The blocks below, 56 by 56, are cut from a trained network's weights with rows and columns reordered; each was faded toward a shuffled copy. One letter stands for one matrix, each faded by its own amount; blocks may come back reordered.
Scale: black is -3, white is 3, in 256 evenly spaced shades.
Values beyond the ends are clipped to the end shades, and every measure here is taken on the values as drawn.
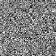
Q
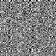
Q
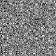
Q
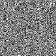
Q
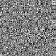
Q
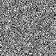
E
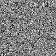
E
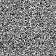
E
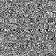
Q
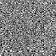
Q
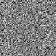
Q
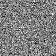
E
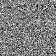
E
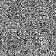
Q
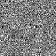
Q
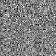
Q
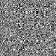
Q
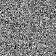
E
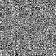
Q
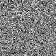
E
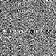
Q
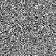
Q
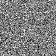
E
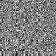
Q
